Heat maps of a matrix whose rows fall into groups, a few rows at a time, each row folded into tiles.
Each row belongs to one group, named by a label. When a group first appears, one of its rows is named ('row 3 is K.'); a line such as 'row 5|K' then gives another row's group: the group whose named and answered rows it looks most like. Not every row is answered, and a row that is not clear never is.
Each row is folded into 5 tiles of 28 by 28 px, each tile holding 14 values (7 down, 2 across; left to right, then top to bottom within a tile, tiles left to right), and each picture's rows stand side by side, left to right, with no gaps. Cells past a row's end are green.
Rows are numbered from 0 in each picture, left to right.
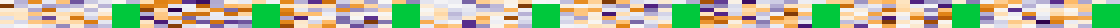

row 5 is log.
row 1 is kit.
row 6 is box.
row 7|kit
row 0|box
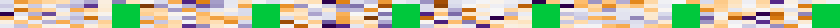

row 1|box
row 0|log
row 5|kit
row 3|log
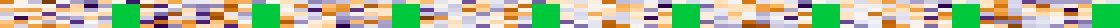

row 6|box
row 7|kit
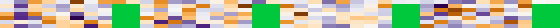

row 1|log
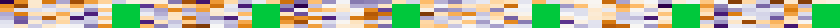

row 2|log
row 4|box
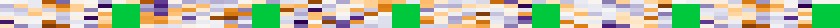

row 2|kit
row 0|box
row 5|box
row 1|log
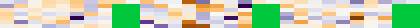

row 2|kit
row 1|box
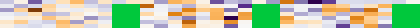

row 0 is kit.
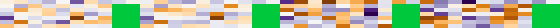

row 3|log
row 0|kit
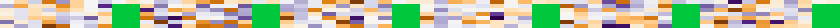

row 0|box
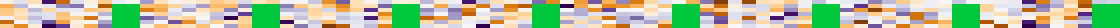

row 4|box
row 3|log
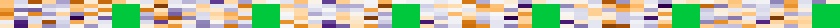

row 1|kit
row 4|box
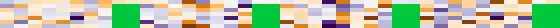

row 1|box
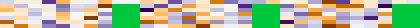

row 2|box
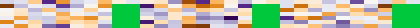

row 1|box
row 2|kit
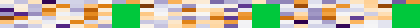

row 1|box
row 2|log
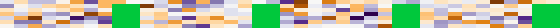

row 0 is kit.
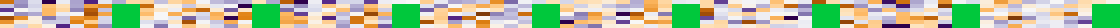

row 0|log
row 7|kit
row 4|kit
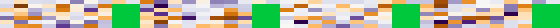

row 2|kit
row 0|kit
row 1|log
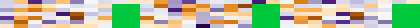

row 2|kit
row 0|kit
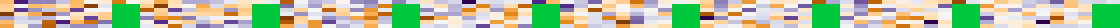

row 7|kit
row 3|log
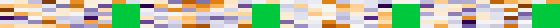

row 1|box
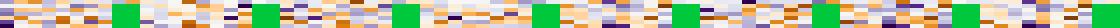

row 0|log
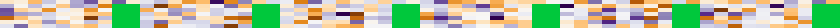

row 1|kit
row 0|log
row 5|log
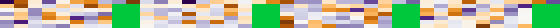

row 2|log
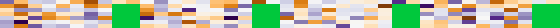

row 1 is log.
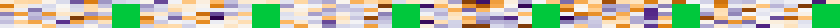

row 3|box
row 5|log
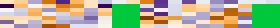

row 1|log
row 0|box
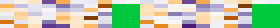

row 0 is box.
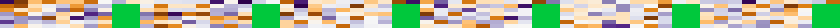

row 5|log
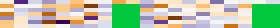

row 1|kit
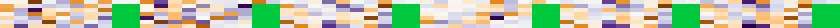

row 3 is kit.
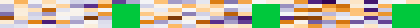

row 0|log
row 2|kit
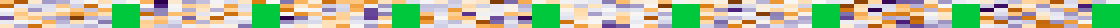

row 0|kit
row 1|log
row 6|kit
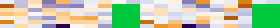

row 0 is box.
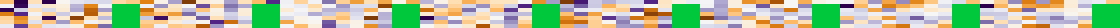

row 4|log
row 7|box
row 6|box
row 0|log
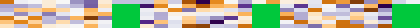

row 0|log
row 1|box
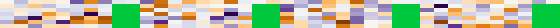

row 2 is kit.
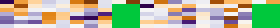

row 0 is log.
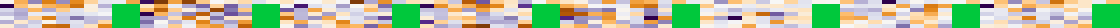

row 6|log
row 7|box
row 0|box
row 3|box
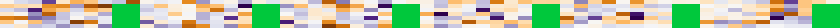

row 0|log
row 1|box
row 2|box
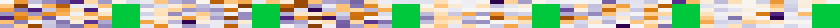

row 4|log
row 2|kit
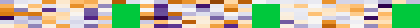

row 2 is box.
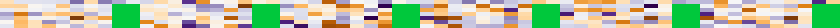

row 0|kit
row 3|kit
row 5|log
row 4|log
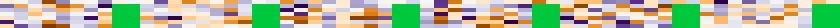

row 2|log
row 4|kit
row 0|box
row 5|log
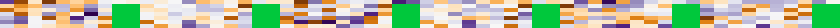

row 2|log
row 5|log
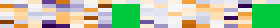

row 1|box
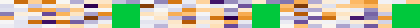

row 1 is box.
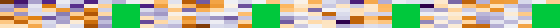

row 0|log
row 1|box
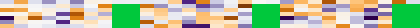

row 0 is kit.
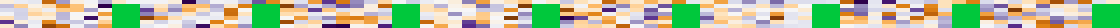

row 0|box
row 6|log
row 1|log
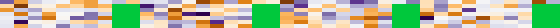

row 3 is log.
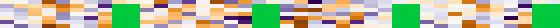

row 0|box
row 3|box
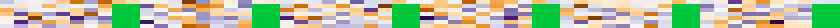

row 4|kit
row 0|kit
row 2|kit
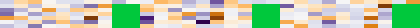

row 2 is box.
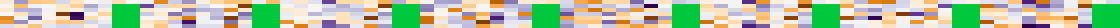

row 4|log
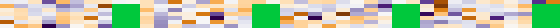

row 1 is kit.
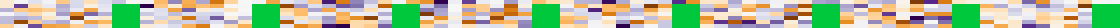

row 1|box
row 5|log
